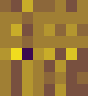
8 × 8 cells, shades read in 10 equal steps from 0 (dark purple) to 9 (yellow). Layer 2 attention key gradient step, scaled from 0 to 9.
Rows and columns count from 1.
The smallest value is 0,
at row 5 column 3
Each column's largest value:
6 9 7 6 7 6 8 5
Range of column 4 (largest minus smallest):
2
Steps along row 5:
up down up up down up down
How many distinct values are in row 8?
3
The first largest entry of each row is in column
3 1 2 1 2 3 3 3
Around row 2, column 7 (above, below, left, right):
3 6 5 5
